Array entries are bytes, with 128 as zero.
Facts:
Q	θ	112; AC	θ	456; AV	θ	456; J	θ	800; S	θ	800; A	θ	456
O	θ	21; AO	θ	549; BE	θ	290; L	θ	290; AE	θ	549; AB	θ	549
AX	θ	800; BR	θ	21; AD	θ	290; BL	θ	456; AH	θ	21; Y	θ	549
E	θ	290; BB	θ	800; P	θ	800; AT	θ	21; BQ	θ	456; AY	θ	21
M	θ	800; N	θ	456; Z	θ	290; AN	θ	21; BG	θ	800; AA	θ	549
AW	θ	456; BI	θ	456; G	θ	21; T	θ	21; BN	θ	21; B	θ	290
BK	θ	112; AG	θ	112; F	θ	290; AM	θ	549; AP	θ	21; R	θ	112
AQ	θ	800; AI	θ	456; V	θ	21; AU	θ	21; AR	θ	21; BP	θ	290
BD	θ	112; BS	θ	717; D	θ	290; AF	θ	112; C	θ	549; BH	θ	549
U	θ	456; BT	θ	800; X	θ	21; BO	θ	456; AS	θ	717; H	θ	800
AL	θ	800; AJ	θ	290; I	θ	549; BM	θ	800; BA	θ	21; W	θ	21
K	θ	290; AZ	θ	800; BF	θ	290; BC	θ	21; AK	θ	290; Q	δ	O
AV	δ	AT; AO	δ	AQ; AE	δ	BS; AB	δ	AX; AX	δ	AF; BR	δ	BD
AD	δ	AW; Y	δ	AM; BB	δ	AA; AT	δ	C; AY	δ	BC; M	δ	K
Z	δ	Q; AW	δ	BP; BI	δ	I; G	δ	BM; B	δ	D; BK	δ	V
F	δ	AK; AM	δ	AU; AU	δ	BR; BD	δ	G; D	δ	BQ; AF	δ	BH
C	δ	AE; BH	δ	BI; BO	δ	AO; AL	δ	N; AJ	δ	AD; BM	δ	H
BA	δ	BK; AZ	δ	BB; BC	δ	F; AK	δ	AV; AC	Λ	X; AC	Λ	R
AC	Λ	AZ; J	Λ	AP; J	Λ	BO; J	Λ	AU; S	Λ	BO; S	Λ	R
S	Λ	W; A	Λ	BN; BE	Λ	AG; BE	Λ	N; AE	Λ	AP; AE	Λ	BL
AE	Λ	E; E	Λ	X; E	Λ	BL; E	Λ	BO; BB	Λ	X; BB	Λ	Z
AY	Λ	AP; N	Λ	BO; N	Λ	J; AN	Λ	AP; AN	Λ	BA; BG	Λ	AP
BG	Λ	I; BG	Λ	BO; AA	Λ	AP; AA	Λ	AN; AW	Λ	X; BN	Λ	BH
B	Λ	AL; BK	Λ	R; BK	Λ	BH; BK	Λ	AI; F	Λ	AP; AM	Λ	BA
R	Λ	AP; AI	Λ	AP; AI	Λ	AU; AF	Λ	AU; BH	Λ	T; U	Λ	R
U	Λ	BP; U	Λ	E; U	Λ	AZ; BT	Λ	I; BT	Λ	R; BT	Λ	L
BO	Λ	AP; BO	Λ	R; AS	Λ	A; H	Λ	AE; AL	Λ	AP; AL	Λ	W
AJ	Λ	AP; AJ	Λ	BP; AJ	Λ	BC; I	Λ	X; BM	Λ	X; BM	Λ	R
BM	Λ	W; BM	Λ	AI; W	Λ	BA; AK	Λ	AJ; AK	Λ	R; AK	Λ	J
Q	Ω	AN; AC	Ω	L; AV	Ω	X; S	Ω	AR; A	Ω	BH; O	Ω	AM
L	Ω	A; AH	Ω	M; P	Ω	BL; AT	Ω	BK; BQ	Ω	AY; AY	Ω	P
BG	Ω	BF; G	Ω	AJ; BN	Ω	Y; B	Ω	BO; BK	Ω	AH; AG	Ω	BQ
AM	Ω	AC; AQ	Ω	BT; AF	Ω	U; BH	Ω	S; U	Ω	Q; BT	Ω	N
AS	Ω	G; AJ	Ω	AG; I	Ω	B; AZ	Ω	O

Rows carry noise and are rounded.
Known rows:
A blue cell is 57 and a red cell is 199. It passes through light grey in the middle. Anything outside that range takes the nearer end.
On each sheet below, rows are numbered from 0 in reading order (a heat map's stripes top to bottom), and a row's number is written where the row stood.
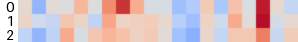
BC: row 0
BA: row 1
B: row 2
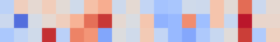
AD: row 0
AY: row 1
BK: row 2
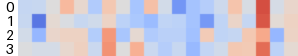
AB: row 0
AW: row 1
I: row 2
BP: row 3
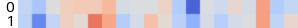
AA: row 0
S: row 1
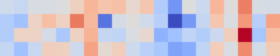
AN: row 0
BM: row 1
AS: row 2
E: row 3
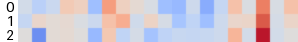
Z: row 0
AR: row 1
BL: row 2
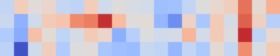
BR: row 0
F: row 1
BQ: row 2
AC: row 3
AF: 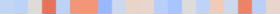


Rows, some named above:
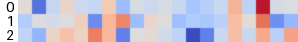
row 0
BO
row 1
C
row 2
BM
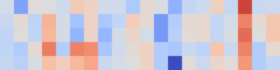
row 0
N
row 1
Y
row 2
Y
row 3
AF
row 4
AA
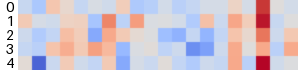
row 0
BI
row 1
AP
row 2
Z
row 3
H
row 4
BO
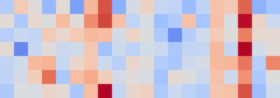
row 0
BS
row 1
BC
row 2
BE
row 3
BO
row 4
G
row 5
Q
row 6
AT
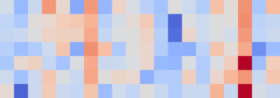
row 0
AZ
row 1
AA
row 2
AA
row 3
AE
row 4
AS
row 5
L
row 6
BO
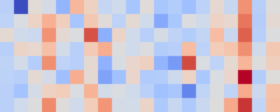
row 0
U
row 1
AO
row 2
R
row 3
O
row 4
AM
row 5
A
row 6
BB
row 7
AH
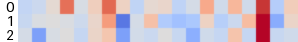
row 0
AG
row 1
BH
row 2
AI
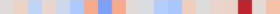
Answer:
AU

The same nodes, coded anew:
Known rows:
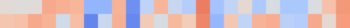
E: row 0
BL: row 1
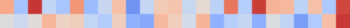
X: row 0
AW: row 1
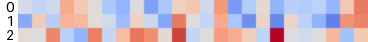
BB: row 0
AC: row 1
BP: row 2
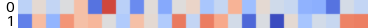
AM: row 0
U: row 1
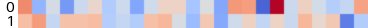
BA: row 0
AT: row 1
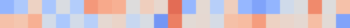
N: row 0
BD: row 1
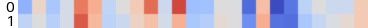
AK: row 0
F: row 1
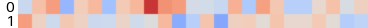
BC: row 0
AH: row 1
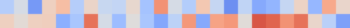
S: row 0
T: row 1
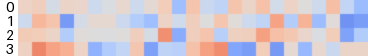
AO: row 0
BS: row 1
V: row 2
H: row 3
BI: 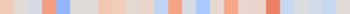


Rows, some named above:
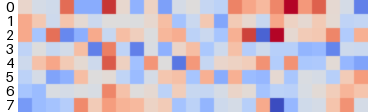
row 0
BH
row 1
AH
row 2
AP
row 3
AM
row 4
Y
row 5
AN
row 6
AI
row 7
BE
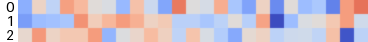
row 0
AC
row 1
BE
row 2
AV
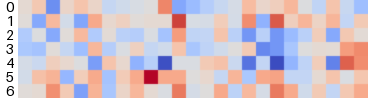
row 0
AB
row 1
R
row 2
S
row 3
BO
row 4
BM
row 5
BC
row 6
AZ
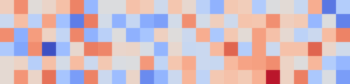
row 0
AV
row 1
AS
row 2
Z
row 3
AU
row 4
Q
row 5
A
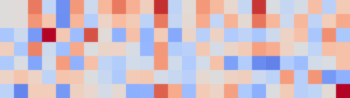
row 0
BP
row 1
AZ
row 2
BK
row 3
L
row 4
AA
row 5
C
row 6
I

